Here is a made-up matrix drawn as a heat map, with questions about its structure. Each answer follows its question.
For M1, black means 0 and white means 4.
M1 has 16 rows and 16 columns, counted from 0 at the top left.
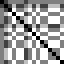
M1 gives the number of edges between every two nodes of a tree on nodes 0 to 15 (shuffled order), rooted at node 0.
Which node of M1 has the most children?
1
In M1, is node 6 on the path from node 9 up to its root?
yes
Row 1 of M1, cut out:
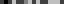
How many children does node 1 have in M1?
7
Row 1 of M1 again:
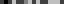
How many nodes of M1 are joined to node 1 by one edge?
8
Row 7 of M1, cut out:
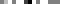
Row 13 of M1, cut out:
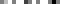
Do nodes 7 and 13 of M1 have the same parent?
yes
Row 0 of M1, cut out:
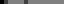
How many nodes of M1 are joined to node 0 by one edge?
2
